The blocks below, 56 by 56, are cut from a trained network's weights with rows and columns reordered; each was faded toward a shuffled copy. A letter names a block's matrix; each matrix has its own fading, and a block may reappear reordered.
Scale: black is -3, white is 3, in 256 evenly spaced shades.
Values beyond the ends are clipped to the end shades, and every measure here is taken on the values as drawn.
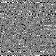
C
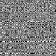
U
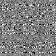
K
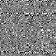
K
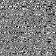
K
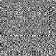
U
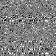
C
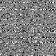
K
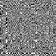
U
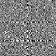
U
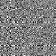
U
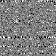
C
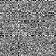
U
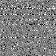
C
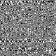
K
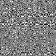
K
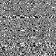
K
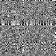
U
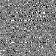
C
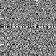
U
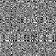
U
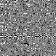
K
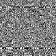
U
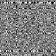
U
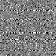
C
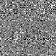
K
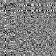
U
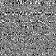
K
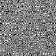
C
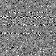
C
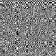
U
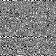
C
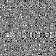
K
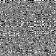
K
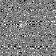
C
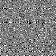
C
